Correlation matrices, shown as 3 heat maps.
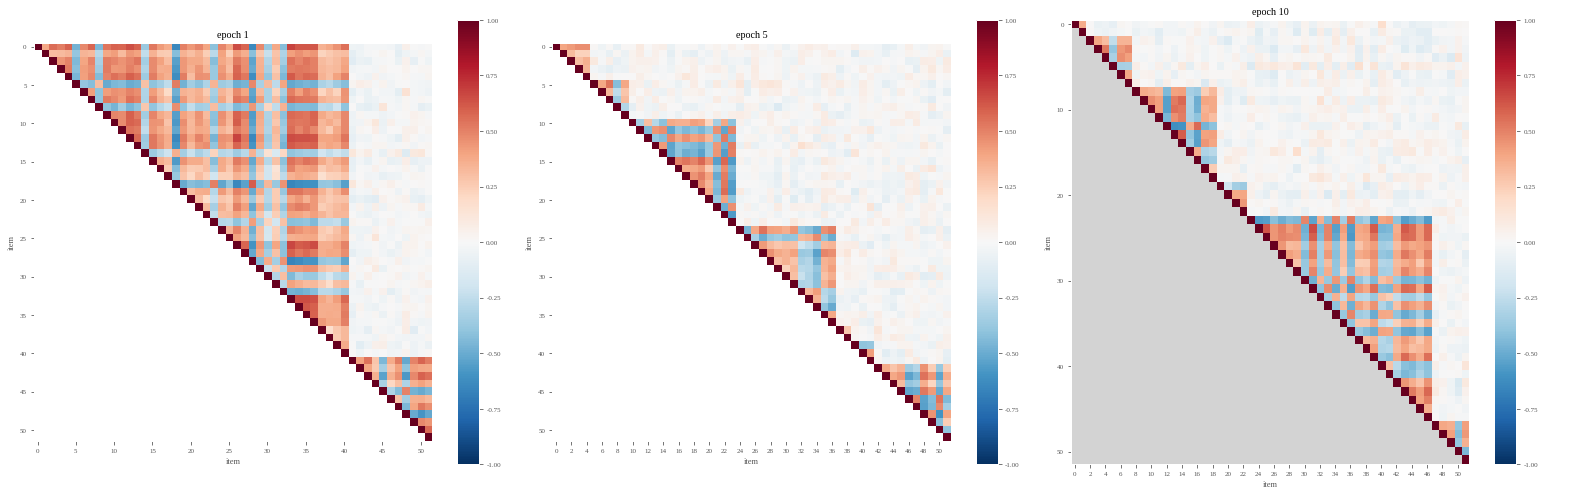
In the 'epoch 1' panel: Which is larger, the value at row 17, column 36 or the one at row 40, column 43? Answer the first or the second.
the first
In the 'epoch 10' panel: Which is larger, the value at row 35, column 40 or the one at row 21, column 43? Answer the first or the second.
the second
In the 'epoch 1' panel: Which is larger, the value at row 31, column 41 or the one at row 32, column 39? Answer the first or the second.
the first
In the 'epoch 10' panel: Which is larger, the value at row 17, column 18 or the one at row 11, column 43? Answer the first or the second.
the first
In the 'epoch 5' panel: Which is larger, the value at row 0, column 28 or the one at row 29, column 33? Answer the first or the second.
the first
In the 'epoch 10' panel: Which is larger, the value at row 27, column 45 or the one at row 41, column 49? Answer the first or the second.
the first
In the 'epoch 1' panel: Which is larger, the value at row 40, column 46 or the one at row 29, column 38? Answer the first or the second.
the second
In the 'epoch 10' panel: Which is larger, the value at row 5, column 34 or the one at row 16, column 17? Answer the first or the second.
the first
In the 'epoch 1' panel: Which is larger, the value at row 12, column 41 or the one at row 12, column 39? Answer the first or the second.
the second
